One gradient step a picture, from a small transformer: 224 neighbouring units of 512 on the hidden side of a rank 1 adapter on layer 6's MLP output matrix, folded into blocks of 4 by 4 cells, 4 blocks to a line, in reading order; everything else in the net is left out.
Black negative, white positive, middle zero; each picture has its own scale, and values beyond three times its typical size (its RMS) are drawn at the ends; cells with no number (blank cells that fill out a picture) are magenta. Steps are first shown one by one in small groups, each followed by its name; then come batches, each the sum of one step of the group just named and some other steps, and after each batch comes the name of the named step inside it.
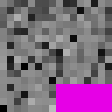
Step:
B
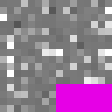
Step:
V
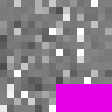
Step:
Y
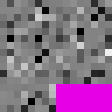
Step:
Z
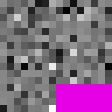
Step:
B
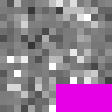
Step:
Z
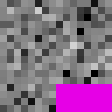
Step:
Z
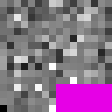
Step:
B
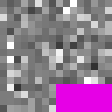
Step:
V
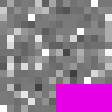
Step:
Z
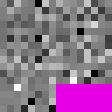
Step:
Z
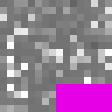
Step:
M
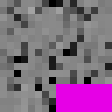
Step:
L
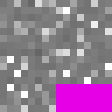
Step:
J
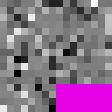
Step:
L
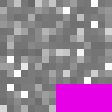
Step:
J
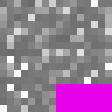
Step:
J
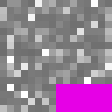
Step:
J
